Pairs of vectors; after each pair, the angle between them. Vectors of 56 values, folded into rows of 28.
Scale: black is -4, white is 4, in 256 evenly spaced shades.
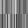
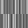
partly aligned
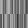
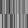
nearly opposite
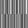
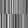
partly opposed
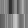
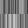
partly aligned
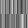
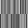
partly aligned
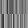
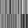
orthogonal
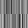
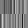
partly aligned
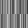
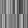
partly aligned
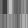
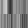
nearly opposite
